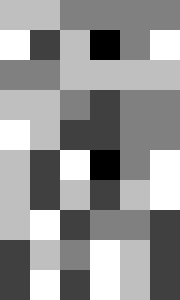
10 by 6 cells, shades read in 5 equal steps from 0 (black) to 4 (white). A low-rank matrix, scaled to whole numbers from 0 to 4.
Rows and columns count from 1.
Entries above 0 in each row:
6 5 6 6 6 5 6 6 6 6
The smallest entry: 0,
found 2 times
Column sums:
27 25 22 18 24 24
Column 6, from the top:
2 4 3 2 2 4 4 1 1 1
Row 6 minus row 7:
0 0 1 -1 -1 0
